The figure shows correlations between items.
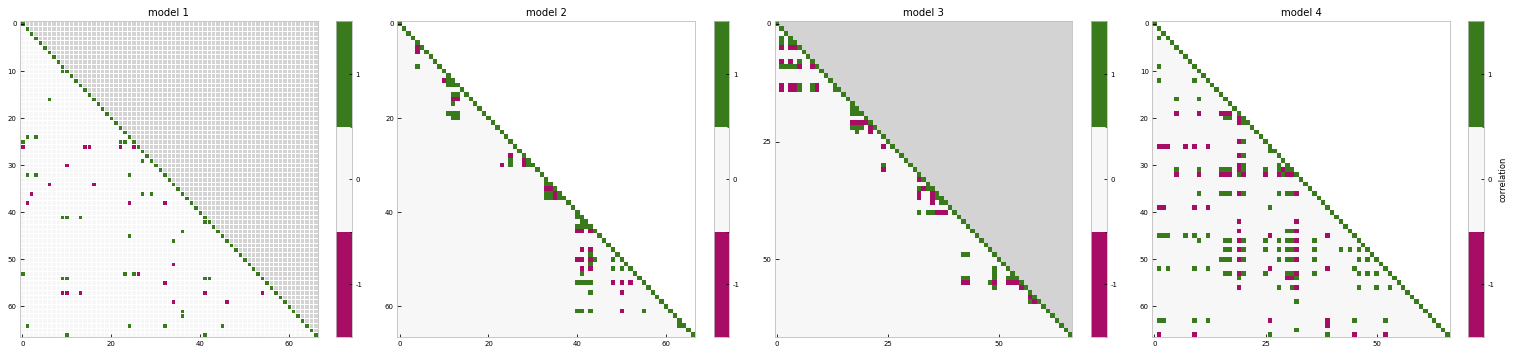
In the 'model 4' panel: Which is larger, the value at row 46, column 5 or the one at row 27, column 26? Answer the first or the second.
the second
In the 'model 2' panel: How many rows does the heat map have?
67
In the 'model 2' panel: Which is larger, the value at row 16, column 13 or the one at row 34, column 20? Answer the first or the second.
the second
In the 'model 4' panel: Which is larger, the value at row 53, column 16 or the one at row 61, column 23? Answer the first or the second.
the first
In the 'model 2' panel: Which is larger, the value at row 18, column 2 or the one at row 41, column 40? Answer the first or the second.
the second
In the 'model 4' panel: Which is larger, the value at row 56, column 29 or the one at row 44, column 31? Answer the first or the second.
the second
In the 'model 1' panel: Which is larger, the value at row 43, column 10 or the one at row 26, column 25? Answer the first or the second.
the first
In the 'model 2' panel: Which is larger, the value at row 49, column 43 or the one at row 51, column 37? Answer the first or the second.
the first
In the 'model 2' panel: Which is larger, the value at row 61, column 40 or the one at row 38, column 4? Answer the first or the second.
the first
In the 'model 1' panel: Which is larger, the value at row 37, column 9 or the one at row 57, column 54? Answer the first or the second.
the first
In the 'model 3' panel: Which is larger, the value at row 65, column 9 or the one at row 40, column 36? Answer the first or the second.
the first
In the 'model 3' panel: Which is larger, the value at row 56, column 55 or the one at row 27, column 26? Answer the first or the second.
the second
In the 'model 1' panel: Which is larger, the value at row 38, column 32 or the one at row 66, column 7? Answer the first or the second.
the second
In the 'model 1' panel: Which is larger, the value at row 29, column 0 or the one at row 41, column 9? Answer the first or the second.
the second
